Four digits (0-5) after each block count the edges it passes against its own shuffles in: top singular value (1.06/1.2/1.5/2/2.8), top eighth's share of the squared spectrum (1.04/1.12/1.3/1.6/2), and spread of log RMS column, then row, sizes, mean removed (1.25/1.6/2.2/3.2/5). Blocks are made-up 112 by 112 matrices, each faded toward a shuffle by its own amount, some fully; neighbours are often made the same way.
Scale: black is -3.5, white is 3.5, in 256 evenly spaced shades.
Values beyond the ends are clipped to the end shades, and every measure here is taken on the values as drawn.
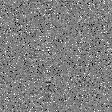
3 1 0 0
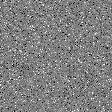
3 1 0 0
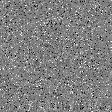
3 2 0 0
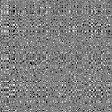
5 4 3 3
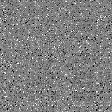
4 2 1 1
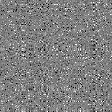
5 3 2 2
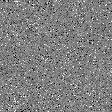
3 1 0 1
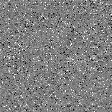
3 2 1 1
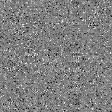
3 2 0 0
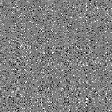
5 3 2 2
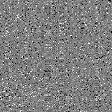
4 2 1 1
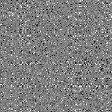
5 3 2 2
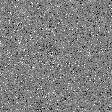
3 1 0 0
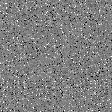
3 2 0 1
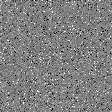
3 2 0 1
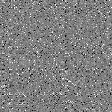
4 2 1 1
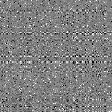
5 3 2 3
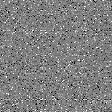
4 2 1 1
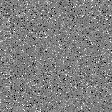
3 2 0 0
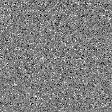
1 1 0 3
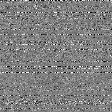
2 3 0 4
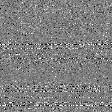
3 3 0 4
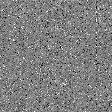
1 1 2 0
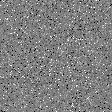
0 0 0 0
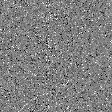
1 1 1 0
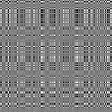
5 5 5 5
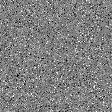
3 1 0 0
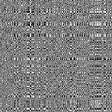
5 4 4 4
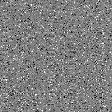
4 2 1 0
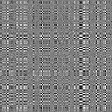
5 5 5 5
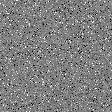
0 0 0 0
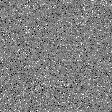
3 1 0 0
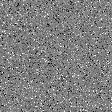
0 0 0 0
